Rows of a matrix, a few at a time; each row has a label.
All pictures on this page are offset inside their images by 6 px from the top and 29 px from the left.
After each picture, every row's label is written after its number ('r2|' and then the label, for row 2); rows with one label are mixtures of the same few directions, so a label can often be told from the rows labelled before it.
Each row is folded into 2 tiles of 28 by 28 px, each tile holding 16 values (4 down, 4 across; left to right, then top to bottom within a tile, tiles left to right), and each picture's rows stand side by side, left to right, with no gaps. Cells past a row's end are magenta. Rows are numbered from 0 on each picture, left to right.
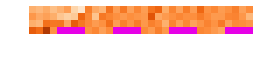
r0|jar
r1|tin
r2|tin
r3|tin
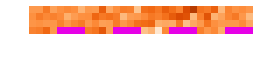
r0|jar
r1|jar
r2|jar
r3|tin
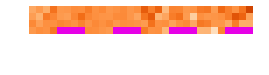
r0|tin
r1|tin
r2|tin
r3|jar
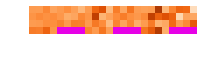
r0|jar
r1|tin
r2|jar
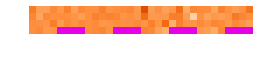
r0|tin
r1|jar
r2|tin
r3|jar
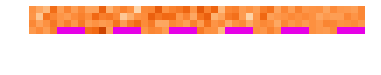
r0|tin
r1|jar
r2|jar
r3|tin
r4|tin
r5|jar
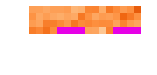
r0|jar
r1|jar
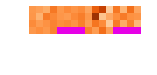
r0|tin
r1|tin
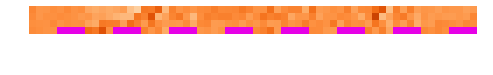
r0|tin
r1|jar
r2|tin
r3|jar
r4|jar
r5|tin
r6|tin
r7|jar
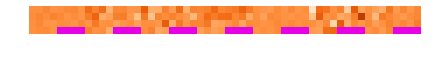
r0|jar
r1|tin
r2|tin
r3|jar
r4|tin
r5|tin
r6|tin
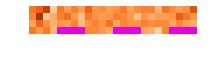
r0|tin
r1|tin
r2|jar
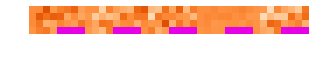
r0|jar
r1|jar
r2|tin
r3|jar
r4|jar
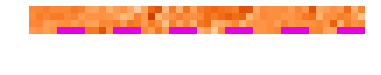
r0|jar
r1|jar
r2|tin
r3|jar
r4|tin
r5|tin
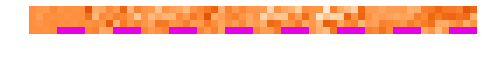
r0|tin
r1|tin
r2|jar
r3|tin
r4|jar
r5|jar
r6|jar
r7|jar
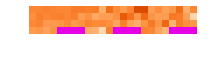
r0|jar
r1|jar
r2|tin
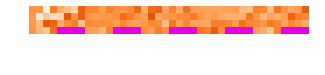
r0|jar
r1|jar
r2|tin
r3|jar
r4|jar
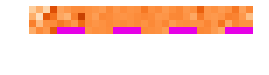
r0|tin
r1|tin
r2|tin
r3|tin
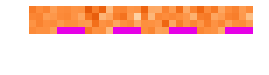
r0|tin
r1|tin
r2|tin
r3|tin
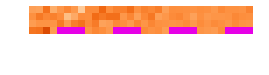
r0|jar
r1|jar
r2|tin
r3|jar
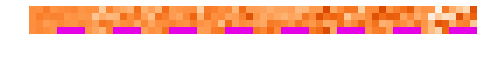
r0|jar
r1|jar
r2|tin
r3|tin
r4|jar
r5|jar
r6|jar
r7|jar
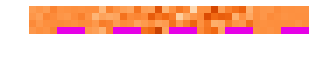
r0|tin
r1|jar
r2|jar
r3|jar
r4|tin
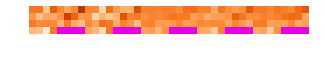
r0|jar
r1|jar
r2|jar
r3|jar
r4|jar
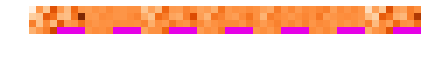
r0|tin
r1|tin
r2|tin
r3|tin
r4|tin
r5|tin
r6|tin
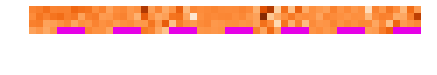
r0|jar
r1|tin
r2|tin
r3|jar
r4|tin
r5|tin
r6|tin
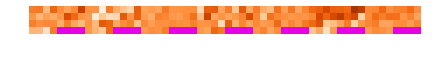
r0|jar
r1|jar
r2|tin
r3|tin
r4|tin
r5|jar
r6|jar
